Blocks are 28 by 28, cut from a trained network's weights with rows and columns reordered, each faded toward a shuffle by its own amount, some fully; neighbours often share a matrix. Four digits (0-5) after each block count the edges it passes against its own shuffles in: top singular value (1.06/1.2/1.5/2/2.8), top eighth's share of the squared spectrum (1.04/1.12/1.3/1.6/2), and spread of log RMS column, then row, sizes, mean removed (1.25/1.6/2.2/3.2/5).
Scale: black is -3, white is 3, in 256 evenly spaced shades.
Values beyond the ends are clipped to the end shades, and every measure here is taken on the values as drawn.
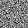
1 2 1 0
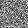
0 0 0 0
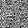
2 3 1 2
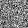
0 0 0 0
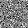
1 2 1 0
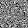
2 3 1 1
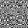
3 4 0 3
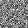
2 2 0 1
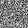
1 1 0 0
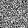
0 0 0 0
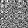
3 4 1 2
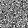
1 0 0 0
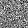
0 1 0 0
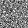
0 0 0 0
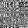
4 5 1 3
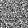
2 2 0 0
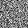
1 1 0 0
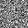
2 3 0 1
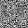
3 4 1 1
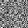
3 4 2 1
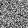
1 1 0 0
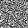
2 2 0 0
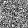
1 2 0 0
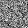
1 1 0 0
